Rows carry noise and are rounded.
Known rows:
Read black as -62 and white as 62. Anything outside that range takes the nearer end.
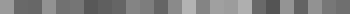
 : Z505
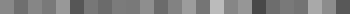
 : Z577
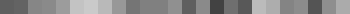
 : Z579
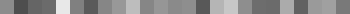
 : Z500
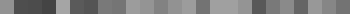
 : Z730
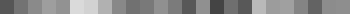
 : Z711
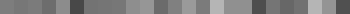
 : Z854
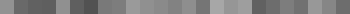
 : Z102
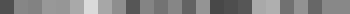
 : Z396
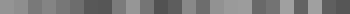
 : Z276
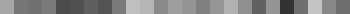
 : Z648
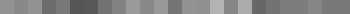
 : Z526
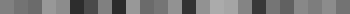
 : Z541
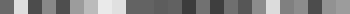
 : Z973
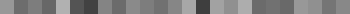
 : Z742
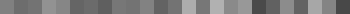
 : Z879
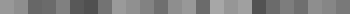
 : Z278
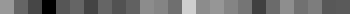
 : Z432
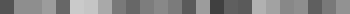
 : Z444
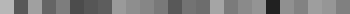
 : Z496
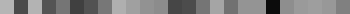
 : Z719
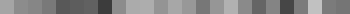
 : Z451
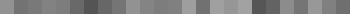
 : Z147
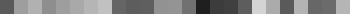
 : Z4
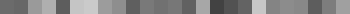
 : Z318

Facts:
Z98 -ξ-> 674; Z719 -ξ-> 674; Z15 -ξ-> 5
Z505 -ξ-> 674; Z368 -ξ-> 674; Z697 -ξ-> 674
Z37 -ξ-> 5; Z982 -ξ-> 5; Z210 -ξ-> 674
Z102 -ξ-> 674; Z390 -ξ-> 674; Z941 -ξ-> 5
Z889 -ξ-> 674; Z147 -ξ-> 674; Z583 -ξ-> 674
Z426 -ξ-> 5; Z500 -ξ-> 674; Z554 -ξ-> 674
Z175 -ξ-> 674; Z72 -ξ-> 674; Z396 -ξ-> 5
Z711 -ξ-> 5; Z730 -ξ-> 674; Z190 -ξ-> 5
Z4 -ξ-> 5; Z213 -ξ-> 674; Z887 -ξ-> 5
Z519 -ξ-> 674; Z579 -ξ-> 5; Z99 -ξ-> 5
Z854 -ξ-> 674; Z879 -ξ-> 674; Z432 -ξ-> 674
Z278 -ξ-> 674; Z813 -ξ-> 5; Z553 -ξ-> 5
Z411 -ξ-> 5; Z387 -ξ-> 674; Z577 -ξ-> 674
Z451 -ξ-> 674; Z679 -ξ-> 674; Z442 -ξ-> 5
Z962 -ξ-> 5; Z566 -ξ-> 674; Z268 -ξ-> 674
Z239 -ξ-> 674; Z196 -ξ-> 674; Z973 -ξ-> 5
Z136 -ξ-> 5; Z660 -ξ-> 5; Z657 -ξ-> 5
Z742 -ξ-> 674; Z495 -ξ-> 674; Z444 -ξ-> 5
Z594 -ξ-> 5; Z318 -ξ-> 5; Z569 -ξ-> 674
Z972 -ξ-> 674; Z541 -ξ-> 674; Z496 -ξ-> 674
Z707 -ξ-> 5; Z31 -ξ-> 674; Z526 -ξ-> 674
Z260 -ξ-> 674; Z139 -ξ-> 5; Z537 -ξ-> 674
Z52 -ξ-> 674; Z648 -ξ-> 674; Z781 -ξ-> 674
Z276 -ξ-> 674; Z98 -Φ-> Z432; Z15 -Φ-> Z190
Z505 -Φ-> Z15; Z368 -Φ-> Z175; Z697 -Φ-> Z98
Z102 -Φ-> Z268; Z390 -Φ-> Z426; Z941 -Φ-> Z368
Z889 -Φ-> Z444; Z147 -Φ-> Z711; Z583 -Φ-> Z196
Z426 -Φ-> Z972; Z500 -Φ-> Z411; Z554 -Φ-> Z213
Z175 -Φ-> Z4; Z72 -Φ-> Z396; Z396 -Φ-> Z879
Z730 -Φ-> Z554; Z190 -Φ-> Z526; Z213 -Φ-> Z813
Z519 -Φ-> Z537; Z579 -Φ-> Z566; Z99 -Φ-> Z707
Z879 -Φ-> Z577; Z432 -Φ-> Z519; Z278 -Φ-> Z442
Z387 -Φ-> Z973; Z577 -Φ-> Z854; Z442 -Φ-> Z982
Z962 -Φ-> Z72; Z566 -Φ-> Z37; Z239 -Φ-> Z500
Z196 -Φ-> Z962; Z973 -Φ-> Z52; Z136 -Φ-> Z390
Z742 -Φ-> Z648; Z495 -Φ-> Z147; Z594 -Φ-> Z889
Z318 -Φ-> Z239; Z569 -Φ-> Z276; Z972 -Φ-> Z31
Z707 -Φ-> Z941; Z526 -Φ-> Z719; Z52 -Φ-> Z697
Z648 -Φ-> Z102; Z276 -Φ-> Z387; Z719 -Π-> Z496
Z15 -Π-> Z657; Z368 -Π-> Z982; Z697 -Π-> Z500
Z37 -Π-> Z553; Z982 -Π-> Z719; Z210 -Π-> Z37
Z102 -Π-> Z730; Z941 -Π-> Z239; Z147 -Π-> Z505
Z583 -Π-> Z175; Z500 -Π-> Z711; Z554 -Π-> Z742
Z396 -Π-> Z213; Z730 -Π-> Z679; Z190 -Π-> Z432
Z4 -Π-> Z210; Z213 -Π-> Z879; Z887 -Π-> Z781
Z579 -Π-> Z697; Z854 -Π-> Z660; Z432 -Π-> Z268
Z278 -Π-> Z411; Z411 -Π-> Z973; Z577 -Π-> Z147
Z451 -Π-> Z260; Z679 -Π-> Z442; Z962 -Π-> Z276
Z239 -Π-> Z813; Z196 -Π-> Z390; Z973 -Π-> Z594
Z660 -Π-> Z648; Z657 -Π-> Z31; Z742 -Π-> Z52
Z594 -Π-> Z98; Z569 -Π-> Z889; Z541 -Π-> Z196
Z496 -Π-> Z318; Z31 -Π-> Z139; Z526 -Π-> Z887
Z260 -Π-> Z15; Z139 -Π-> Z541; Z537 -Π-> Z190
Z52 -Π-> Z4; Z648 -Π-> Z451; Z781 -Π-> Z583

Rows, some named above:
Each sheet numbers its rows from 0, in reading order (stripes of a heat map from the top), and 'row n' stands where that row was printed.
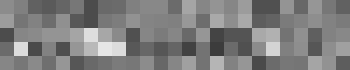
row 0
Z268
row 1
Z554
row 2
Z396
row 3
Z973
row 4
Z577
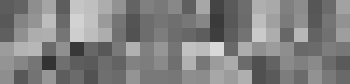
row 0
Z136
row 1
Z553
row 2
Z37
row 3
Z781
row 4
Z537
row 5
Z390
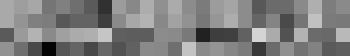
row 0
Z260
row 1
Z451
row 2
Z4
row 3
Z432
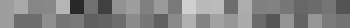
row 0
Z583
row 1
Z505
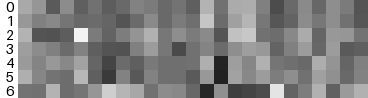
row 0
Z98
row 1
Z519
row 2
Z697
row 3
Z569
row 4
Z210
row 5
Z52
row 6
Z982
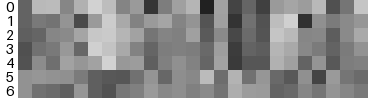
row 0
Z657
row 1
Z660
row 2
Z579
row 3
Z442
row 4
Z962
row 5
Z175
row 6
Z102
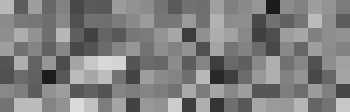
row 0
Z496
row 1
Z854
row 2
Z31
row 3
Z368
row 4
Z594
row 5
Z190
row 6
Z72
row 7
Z15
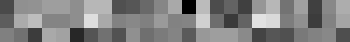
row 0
Z139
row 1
Z887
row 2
Z196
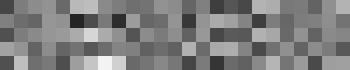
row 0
Z941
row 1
Z541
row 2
Z396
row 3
Z98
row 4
Z411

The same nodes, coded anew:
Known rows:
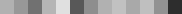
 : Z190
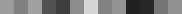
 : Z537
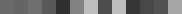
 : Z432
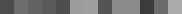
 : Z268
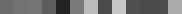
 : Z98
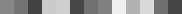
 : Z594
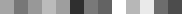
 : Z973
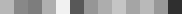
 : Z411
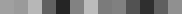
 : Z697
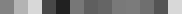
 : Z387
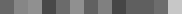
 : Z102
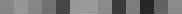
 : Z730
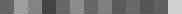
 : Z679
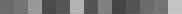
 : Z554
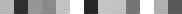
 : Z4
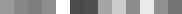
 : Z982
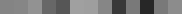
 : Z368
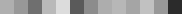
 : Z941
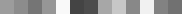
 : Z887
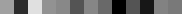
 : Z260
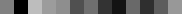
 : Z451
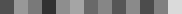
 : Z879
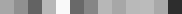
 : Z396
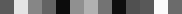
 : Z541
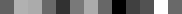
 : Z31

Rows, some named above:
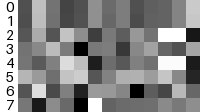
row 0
Z390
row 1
Z390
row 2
Z139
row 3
Z569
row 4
Z657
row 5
Z579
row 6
Z196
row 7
Z210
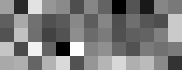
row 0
Z260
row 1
Z505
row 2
Z390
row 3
Z52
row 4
Z442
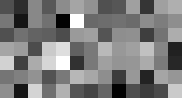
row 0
Z854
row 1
Z210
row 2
Z268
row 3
Z962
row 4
Z660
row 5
Z577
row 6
Z648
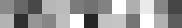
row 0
Z553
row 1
Z4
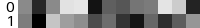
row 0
Z15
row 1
Z451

